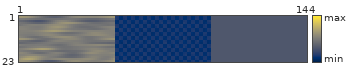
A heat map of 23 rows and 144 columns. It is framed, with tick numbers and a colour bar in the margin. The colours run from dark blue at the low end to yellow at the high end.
It is made of 1 by 3 panels. Panel 1,1: middling, streaked across. Panel 1,2: very low, checkered, faint in contrast. Panel 1,3: low, flat.
